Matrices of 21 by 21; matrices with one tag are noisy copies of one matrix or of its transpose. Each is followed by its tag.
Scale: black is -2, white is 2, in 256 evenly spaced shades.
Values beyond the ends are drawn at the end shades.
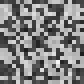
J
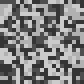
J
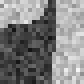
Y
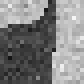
Y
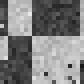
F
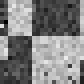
F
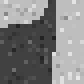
Y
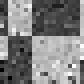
F
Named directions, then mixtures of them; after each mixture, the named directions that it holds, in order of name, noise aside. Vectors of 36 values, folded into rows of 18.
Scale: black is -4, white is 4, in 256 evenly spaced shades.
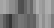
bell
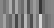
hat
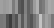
bell, hat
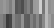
bell, hat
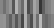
hat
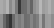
bell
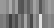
bell, hat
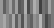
hat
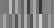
hat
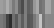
bell, hat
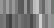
bell, hat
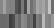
bell, hat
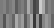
hat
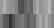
bell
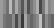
bell, hat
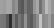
bell, hat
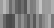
bell, hat
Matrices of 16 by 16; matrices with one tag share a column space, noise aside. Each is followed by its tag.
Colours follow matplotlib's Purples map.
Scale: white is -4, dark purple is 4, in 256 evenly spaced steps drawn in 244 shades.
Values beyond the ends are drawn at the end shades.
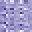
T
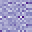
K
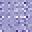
K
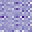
K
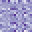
T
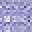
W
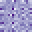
T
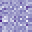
W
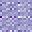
K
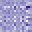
W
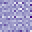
K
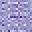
K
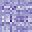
W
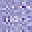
W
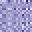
T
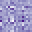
W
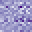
W
